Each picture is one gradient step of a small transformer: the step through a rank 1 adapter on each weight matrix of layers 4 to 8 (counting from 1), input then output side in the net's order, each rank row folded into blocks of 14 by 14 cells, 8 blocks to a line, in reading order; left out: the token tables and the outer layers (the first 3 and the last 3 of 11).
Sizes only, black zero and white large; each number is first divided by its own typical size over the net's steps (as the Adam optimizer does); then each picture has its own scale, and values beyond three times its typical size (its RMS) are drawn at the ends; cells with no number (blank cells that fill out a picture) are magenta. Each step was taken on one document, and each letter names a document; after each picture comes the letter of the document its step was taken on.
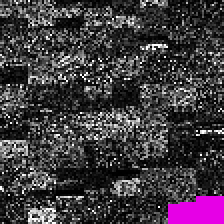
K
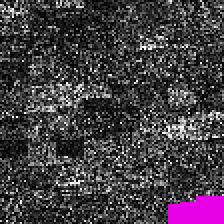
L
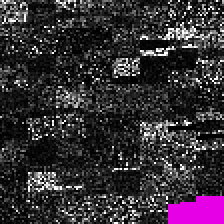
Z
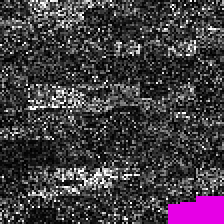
L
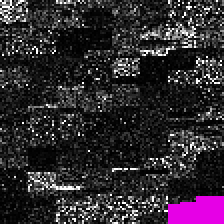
Z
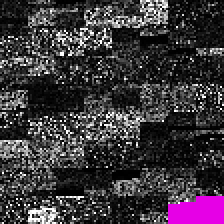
K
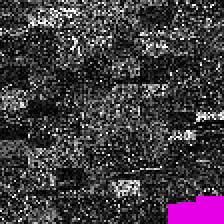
K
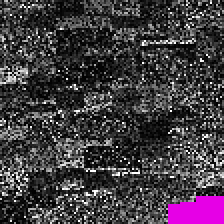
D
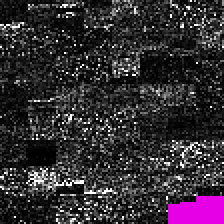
Z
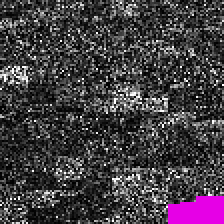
L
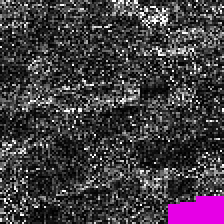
L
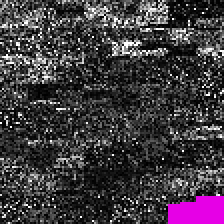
K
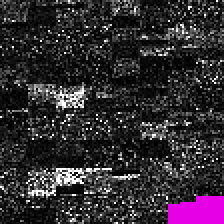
Z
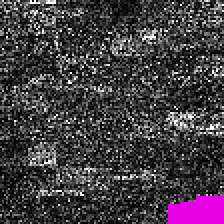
L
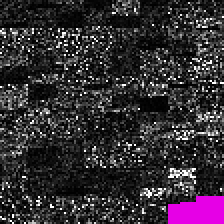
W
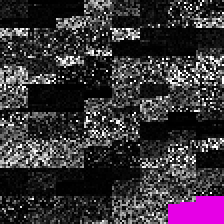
D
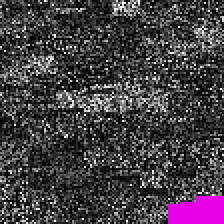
L
